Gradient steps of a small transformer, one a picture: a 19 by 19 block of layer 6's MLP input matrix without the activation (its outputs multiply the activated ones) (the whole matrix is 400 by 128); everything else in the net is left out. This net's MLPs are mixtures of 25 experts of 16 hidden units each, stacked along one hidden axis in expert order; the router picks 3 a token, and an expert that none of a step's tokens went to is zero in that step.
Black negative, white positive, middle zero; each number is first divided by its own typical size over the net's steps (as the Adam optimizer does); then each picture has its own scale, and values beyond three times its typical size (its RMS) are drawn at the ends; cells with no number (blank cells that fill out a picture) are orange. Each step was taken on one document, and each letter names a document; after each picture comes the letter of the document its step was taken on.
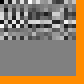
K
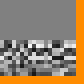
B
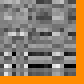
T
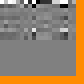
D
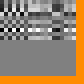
K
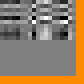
D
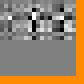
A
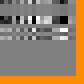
D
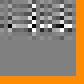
A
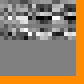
T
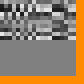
K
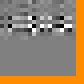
A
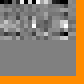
D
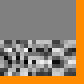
B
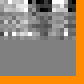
T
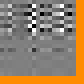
A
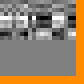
T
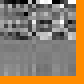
T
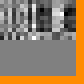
K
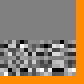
B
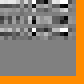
D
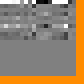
D
